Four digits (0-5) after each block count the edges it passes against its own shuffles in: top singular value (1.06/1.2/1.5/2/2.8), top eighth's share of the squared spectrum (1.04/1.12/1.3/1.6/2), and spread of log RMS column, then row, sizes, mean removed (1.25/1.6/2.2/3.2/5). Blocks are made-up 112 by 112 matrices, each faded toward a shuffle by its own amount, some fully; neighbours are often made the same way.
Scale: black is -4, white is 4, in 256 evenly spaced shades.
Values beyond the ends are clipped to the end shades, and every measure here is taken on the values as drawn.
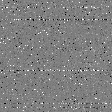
4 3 0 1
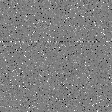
3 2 0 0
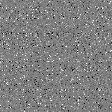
4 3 1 2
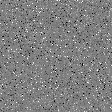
1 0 0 0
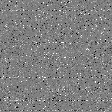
4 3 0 2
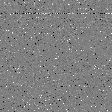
3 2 0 1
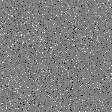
0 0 0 0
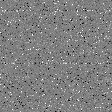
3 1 0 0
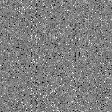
3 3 2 0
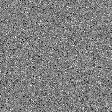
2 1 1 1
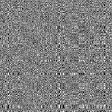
5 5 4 3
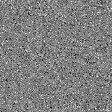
4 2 1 1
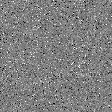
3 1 0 0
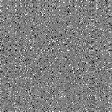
4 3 2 2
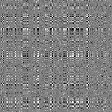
5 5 4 4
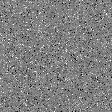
1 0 0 0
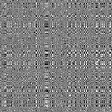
5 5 4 4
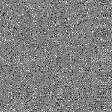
4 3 1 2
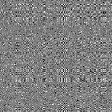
5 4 3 3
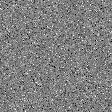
0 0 0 0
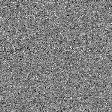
0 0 0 2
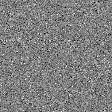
0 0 0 1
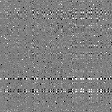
5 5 3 3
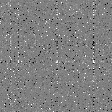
4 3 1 1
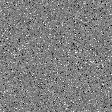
0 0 0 0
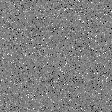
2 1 0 1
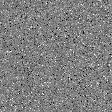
0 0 0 0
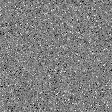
2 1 0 0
